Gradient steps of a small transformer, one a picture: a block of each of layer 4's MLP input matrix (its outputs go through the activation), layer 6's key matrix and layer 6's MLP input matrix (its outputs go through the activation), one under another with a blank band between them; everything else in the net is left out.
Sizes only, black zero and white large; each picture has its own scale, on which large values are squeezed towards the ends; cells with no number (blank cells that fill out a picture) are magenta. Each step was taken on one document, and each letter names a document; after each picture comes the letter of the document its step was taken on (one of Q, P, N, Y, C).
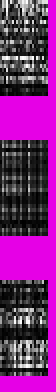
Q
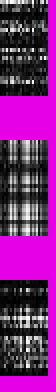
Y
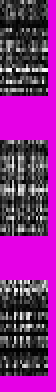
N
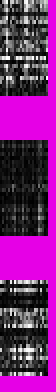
Q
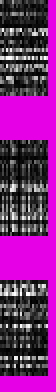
N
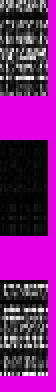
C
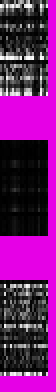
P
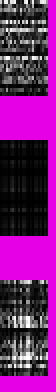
Q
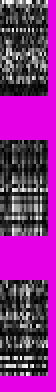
N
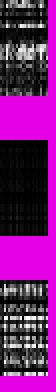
C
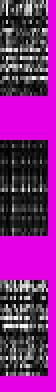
N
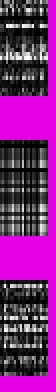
C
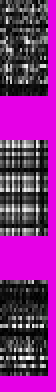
Q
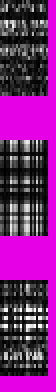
Y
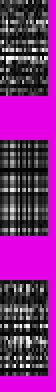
N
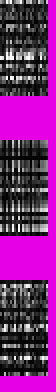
P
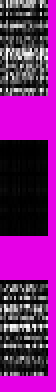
P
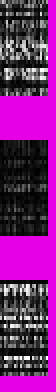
P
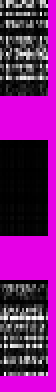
C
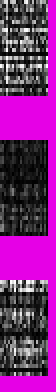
Q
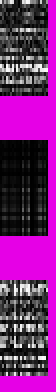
N
